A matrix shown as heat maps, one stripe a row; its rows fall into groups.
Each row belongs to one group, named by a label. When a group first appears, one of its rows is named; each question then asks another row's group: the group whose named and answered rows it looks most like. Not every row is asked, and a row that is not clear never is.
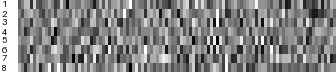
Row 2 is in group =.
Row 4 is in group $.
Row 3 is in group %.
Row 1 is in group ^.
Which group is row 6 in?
%
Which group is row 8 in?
=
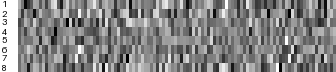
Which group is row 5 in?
$
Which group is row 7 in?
%
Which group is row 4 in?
$
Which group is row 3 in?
^
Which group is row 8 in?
^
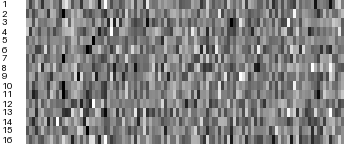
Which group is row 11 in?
$
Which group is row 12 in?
^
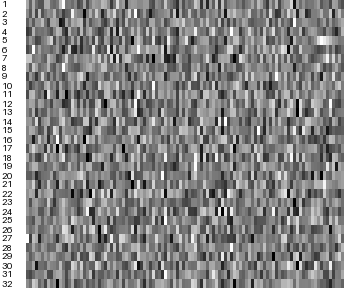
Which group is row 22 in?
^
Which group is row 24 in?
%
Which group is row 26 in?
%
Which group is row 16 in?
=
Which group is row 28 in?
^
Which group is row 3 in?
$
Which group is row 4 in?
^
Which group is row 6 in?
^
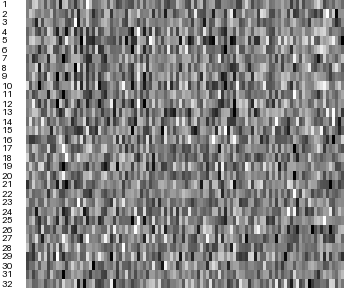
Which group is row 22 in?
$
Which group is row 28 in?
=
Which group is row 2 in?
^
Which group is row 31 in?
$
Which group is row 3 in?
^
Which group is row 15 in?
%
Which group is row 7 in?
$
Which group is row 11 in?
$
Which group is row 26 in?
^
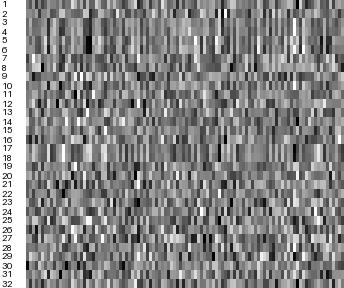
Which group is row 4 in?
$
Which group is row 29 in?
^
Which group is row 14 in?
=
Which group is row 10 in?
$
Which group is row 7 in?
^
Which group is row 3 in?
$
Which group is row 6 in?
$
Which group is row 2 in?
%
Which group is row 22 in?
$
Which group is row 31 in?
$
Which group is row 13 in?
%
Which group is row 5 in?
$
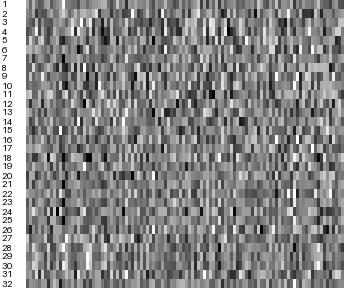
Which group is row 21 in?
$
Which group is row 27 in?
=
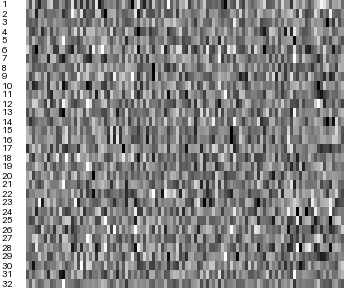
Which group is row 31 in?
$
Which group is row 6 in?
^
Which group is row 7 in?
$
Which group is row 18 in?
=
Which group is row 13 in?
$
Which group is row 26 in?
^
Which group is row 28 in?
%
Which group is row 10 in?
$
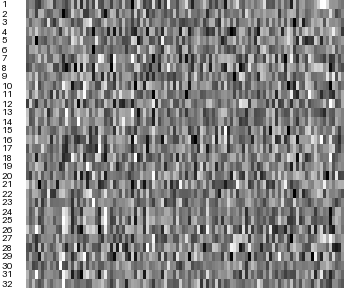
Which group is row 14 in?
=
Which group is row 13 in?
=
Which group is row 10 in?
%
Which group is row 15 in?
%
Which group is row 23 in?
^
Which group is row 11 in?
=
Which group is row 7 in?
=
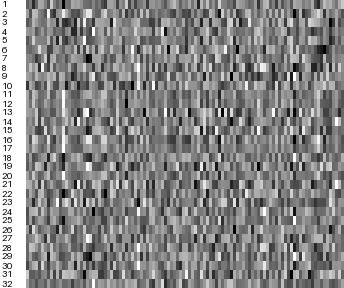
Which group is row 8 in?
^
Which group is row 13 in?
%
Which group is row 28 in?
^
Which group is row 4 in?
^
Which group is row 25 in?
$
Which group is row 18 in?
$
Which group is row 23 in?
=
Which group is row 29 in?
$
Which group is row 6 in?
=
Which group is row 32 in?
^
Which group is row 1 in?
$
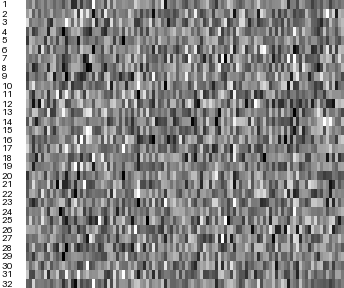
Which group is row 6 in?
^
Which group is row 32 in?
^
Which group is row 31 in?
=
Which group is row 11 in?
=
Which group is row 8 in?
$
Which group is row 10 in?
^
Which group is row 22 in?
^
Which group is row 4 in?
$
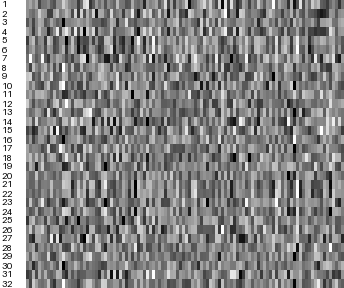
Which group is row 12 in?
=
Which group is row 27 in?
=
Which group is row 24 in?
%
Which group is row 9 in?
^
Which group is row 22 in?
%
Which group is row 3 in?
$
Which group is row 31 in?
^
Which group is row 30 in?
$
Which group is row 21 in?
%
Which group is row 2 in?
=
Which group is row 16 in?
$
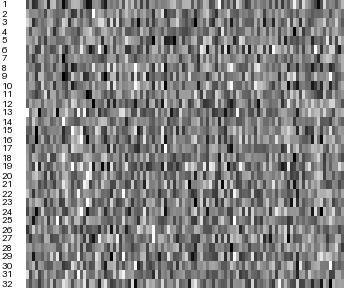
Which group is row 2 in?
^
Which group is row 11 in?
$
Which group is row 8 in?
^
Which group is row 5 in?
^
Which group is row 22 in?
=
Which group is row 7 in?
$
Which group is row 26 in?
^
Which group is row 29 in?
=
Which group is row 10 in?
^
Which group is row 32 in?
%
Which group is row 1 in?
$
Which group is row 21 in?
%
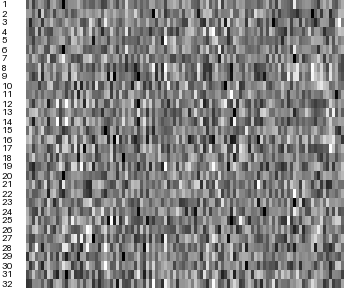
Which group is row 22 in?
$
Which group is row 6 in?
$
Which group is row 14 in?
=
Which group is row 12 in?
=
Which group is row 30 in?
%
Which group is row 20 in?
$
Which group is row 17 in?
=
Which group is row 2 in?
^
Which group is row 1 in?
$
